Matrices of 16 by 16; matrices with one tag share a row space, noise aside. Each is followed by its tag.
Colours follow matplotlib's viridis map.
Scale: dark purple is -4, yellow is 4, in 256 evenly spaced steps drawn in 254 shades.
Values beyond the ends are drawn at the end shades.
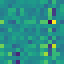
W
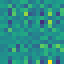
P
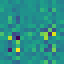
W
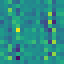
W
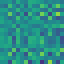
P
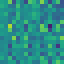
P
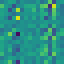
W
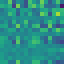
P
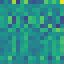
P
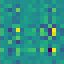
W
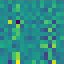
W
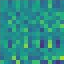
P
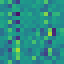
W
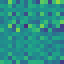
P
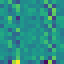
W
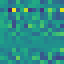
P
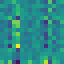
W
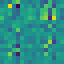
W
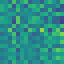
P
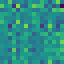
P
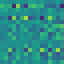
P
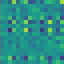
P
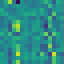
W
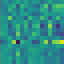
P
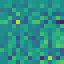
P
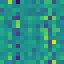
W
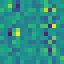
W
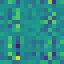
W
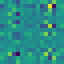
W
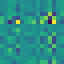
W
